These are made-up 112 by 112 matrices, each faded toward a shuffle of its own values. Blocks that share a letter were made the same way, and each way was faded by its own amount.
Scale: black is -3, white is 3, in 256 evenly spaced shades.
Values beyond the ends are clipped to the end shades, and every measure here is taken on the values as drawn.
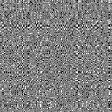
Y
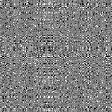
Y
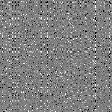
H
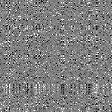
H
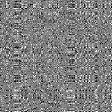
Y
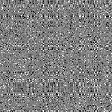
Y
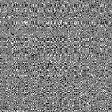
Y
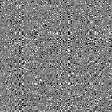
H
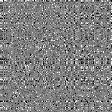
Y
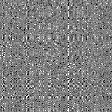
H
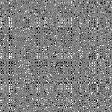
H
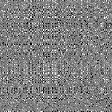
Y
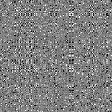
H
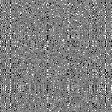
H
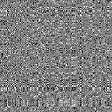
Y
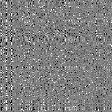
H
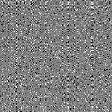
H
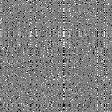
H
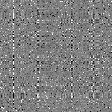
H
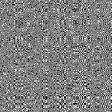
Y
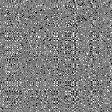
H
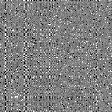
H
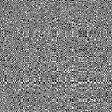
Y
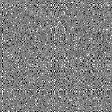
H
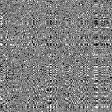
Y
